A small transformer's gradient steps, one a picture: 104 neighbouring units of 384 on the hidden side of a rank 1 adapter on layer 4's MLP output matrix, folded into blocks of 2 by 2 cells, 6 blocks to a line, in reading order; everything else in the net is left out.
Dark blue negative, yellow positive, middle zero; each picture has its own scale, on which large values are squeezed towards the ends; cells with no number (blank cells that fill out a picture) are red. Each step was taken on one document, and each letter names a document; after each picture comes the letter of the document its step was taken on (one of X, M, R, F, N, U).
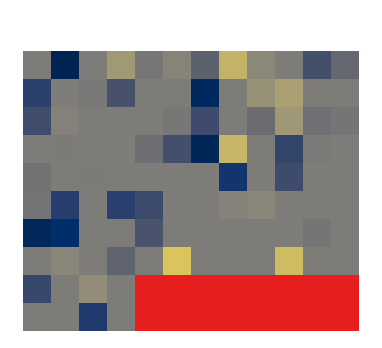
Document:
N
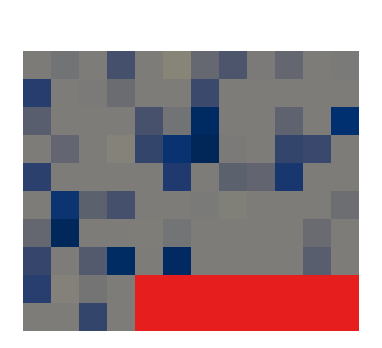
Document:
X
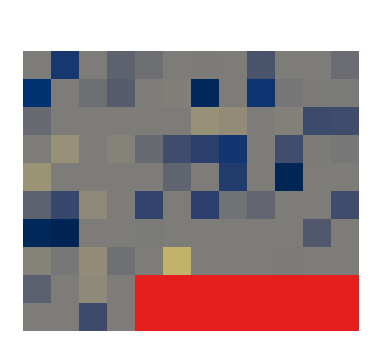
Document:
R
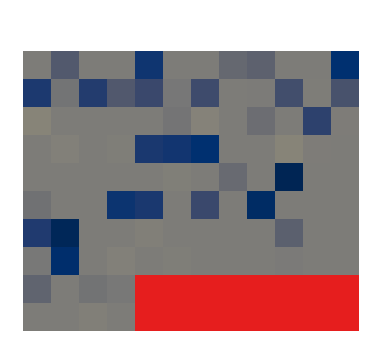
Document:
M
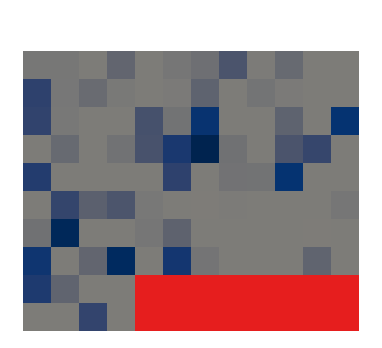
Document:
X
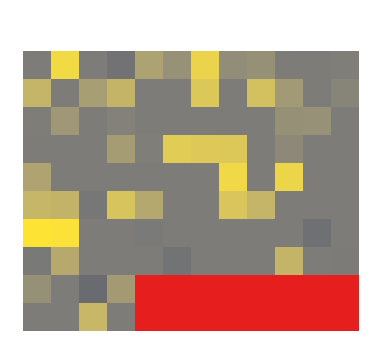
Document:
N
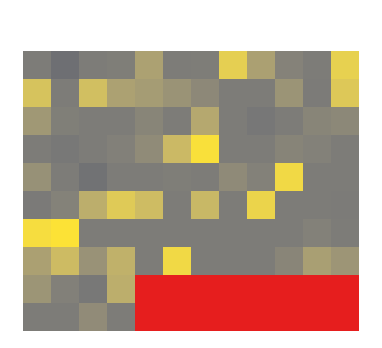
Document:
M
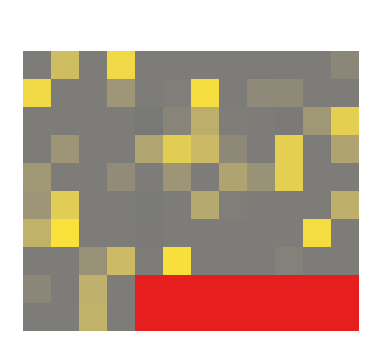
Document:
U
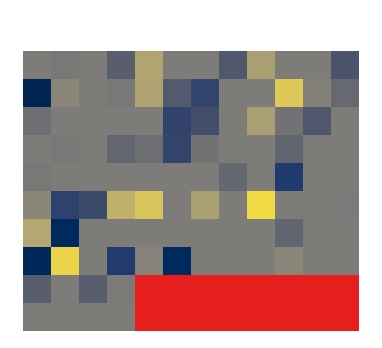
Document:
M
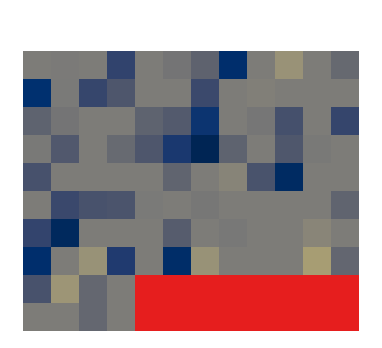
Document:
X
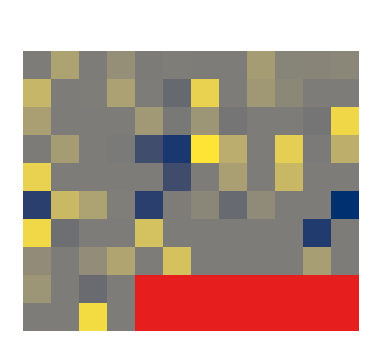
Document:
R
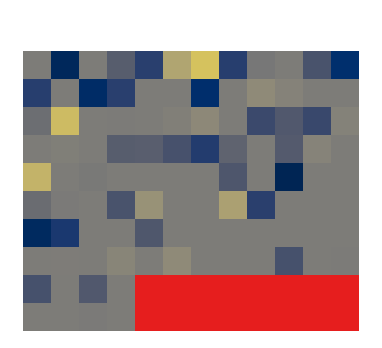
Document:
N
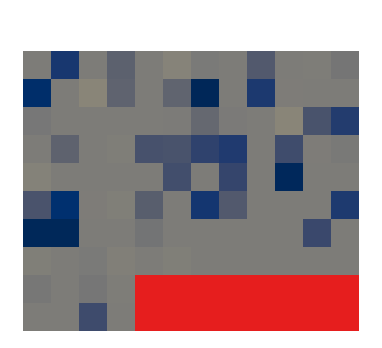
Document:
R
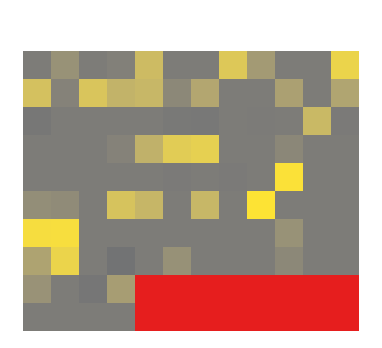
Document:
M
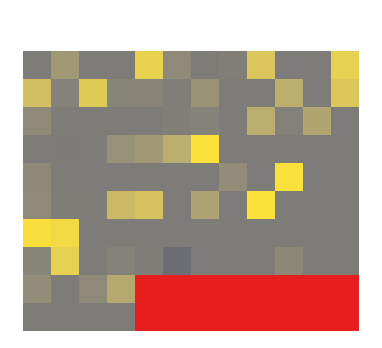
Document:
M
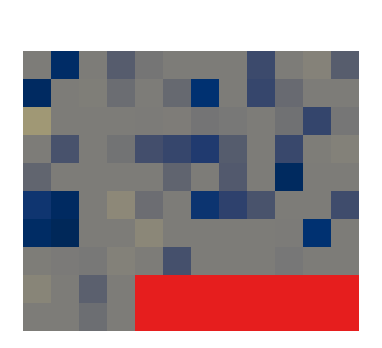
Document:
R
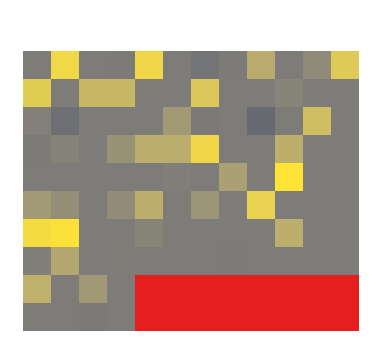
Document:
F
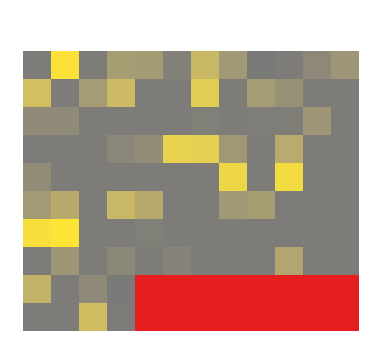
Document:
N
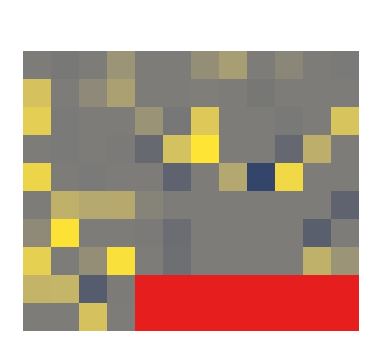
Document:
X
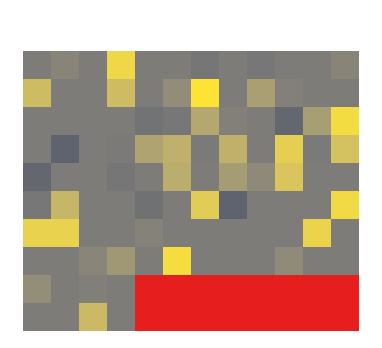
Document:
U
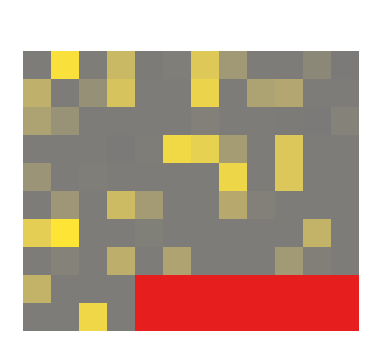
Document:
N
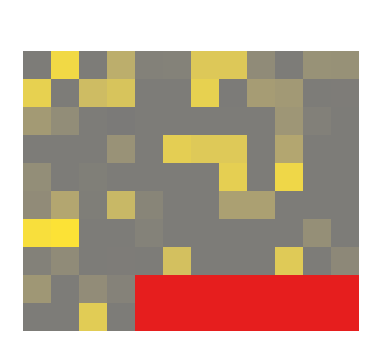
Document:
N
